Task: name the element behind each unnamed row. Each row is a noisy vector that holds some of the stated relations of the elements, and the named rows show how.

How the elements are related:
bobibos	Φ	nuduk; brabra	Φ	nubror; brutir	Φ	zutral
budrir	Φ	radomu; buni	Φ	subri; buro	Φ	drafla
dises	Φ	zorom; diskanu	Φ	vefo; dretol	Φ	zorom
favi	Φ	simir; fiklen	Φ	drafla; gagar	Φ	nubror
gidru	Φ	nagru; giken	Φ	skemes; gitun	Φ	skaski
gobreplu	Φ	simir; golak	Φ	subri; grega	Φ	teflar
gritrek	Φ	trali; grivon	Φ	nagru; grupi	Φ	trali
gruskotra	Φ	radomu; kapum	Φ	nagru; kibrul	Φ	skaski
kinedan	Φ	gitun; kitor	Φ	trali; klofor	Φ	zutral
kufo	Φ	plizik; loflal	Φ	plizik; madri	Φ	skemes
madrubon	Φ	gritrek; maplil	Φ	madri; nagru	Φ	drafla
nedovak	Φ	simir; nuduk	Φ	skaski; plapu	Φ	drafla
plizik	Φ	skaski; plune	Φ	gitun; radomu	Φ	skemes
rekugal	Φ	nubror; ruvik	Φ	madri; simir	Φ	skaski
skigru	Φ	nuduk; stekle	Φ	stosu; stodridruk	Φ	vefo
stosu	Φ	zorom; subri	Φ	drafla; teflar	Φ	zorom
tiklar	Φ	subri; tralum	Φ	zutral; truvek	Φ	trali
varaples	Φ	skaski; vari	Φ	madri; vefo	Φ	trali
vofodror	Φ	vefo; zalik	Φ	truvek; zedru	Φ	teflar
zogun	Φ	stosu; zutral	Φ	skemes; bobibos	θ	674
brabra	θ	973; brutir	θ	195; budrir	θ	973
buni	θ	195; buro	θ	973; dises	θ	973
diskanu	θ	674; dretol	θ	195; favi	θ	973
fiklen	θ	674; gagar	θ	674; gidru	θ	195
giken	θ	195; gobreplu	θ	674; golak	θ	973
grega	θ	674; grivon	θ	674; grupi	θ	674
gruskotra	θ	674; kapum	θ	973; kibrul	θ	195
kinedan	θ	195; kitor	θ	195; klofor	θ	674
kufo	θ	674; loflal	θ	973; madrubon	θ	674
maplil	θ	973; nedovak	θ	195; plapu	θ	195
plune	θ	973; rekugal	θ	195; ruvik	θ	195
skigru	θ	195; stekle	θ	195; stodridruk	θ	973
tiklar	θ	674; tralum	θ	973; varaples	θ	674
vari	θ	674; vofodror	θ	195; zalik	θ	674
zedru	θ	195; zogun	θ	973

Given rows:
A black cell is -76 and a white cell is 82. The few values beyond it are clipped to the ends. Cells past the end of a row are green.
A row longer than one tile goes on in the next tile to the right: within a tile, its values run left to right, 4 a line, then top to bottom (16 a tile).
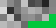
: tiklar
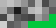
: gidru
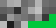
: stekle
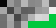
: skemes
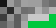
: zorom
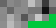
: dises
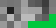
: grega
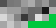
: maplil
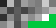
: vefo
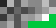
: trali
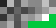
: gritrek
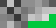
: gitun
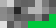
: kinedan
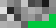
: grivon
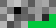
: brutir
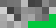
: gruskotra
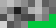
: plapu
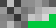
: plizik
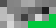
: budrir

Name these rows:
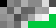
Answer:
madri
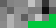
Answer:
zogun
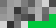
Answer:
ruvik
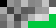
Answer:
radomu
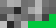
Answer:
dretol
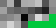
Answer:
brabra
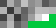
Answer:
subri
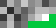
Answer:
nagru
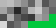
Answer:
buni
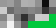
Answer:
kapum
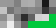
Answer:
golak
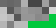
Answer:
vari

